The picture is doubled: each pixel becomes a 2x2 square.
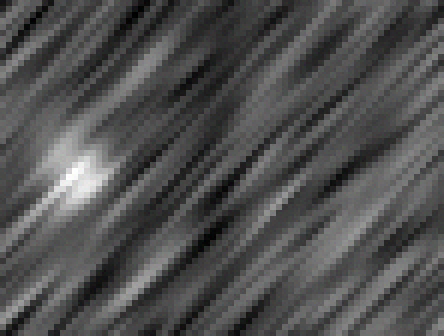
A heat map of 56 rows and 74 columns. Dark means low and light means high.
No single row or column stands out from its neighbours. There are no lone odd cells. The grain runs diagonally up to the right. The middle left is the ninth with the highest average. Overall the values sit about 30% of the way up the scale. A single bump stands in the middle left.
